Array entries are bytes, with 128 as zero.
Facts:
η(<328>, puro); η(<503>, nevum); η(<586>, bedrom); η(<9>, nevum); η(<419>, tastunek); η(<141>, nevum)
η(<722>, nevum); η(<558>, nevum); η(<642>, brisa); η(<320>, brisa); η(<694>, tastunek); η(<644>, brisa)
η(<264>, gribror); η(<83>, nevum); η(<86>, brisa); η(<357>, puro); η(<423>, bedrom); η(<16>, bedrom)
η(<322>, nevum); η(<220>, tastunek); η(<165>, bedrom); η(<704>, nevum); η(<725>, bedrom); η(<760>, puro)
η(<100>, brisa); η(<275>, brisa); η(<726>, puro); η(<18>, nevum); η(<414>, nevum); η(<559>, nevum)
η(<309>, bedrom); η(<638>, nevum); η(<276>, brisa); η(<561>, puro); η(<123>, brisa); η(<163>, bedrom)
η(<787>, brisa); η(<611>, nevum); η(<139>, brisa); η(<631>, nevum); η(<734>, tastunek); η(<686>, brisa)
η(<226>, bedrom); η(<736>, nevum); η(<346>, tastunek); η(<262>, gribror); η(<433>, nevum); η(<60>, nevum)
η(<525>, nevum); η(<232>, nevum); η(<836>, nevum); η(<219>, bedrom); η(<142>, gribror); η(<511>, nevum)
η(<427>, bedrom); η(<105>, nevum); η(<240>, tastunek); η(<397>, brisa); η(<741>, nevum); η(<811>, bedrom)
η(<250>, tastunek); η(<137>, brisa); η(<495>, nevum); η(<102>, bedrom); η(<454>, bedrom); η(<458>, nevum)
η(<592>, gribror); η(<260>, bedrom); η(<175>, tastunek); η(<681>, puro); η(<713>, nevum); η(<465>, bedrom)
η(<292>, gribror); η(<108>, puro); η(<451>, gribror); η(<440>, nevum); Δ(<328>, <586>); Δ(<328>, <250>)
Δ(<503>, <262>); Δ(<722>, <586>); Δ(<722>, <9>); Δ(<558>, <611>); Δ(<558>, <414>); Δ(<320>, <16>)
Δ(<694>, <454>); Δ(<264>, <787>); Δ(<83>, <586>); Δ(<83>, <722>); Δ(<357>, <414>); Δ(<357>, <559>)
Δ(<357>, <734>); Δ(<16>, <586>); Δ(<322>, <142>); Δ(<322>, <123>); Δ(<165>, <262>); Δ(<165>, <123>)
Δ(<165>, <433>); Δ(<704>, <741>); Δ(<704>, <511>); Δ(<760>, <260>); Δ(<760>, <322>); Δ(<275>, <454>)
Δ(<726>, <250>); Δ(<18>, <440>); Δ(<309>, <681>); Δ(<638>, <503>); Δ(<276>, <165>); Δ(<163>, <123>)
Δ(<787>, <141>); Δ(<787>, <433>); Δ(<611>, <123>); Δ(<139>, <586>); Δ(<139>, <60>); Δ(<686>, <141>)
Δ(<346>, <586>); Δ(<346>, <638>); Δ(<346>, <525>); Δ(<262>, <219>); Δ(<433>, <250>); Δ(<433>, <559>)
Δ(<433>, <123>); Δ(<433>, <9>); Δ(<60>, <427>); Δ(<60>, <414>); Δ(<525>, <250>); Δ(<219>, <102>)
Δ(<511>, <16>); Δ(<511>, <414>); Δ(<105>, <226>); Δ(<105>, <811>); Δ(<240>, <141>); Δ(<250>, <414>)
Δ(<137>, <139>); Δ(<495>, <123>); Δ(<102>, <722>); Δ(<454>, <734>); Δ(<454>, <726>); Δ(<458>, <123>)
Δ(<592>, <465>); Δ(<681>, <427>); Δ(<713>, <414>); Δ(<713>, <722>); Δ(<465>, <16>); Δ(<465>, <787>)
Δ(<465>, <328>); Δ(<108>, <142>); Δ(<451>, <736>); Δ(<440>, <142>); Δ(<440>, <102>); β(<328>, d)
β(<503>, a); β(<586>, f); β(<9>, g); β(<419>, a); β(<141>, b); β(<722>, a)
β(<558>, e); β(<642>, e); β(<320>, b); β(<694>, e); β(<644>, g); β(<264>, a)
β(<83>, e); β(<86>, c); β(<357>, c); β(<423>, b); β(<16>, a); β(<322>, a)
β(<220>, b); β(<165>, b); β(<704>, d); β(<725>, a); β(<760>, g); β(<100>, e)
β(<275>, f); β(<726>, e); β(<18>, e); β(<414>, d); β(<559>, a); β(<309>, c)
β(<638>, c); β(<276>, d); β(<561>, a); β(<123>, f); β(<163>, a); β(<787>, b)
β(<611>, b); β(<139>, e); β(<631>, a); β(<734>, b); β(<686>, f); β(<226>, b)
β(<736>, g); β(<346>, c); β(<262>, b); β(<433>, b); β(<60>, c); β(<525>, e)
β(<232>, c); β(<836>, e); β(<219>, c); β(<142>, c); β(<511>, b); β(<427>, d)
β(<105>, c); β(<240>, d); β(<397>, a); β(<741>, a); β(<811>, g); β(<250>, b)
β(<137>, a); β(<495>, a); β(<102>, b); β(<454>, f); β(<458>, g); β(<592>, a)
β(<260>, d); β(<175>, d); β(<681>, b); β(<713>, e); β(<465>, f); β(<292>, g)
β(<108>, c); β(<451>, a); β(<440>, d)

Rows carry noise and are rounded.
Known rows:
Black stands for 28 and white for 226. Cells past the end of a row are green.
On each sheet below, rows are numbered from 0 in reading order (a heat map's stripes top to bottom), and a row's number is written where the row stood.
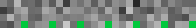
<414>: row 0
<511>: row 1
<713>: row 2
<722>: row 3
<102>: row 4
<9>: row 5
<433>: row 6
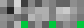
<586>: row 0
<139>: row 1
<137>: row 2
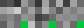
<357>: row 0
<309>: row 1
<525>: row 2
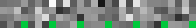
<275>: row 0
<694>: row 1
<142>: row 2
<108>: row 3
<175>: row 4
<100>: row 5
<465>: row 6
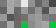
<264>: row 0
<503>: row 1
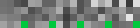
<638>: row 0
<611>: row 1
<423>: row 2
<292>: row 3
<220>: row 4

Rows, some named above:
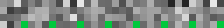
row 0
<811>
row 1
<139>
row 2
<220>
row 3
<276>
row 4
<559>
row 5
<276>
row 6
<346>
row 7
<16>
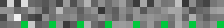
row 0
<220>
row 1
<105>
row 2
<86>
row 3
<836>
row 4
<440>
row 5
<525>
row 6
<760>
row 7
<60>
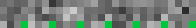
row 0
<232>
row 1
<219>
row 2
<328>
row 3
<458>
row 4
<141>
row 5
<458>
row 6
<631>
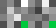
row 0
<694>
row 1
<427>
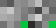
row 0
<137>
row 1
<123>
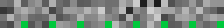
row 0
<414>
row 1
<686>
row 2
<704>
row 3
<320>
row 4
<451>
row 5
<346>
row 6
<681>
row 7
<644>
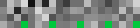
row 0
<451>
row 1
<346>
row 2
<60>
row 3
<18>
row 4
<592>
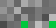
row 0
<787>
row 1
<458>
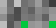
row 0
<725>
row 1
<440>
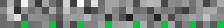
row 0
<419>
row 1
<741>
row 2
<240>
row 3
<142>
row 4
<165>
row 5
<260>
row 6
<736>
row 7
<726>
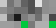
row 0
<163>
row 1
<262>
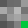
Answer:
<681>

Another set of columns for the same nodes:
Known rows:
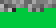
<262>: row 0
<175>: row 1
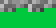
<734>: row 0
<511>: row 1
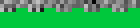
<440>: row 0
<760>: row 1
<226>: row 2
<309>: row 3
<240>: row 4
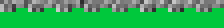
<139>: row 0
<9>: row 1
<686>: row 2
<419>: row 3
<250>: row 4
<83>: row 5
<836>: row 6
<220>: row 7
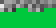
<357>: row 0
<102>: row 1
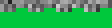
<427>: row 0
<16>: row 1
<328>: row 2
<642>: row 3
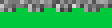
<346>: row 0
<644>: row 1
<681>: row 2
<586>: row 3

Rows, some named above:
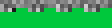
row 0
<142>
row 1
<260>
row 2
<86>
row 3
<86>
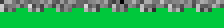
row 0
<105>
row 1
<137>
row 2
<811>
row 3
<320>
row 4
<309>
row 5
<458>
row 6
<787>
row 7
<559>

